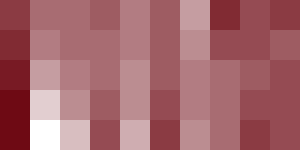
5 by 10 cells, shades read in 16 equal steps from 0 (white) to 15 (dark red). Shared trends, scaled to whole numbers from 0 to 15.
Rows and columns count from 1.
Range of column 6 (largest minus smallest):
2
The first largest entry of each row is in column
8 1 1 1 1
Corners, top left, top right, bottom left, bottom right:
12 12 15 11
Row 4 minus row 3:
1 -3 -1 1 0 1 0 0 1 0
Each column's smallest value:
12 0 4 9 5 10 6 9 10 10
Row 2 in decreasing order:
13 11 11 10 10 9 9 8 8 7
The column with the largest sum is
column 1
